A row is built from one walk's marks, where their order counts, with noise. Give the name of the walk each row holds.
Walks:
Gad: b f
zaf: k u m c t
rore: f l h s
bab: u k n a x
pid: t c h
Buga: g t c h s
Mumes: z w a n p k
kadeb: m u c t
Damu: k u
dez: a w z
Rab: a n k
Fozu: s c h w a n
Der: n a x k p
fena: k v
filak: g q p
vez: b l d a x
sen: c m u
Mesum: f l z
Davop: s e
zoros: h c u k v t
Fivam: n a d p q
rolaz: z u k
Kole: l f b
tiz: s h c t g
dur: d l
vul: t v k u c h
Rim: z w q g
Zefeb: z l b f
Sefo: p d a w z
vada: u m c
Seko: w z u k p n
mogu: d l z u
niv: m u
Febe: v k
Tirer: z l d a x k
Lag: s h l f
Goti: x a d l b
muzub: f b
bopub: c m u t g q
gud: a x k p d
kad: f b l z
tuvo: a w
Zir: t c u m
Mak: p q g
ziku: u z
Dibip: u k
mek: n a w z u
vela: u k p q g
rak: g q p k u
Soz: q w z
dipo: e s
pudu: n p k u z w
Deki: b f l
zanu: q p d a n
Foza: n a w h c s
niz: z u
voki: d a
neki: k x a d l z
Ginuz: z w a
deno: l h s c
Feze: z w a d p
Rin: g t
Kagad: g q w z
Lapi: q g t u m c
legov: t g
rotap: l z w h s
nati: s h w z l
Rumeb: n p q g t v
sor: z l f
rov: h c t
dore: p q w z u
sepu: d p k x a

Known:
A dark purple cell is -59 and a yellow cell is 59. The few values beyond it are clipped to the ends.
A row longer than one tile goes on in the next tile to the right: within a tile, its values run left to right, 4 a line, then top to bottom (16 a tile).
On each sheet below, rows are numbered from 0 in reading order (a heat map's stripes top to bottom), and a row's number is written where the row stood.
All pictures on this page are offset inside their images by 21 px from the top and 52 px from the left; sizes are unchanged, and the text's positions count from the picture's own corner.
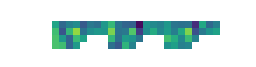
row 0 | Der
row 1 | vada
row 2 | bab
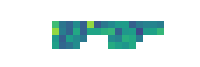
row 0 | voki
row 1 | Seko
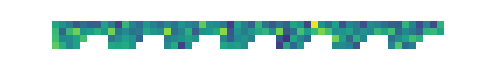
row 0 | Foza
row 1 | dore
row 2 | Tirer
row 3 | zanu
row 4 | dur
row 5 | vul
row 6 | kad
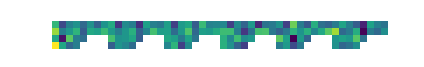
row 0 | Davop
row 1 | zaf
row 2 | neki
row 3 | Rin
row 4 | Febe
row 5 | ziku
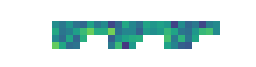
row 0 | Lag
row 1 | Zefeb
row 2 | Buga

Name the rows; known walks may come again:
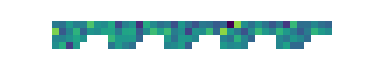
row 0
Tirer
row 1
zaf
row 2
Lapi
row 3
Mak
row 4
rak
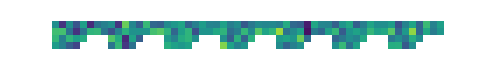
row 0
Rin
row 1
fena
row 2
Seko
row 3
nati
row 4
ziku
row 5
rotap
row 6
Goti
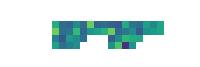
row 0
voki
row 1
Zefeb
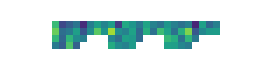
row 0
kadeb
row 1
Sefo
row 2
bab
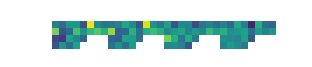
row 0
dur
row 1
mogu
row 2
vul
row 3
vela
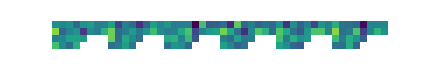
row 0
Feze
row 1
bopub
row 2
Dibip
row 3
filak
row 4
Buga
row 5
vada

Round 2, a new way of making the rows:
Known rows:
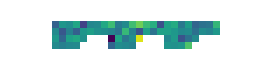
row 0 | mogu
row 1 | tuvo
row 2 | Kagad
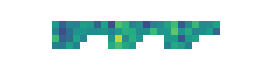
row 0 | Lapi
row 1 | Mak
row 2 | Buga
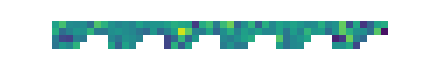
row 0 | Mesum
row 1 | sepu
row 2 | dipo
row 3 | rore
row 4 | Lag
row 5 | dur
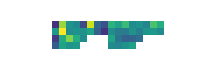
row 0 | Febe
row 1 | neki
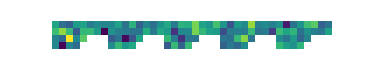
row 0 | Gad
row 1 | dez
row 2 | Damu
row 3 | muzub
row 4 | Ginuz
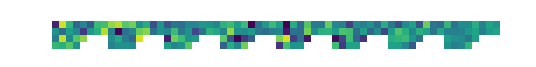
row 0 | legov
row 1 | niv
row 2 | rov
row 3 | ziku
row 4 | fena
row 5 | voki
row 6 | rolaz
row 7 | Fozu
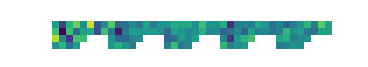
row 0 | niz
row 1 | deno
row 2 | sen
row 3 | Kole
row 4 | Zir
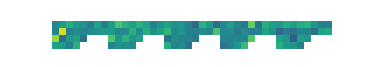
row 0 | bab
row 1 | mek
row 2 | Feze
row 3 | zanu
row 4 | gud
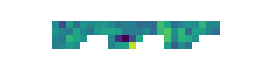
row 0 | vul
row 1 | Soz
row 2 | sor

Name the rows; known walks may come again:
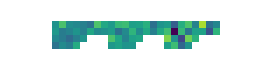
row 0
kad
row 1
mek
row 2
niz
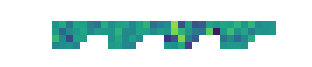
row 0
rak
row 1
Mumes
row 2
dur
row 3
Foza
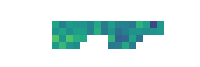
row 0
nati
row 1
Lapi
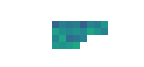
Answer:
Sefo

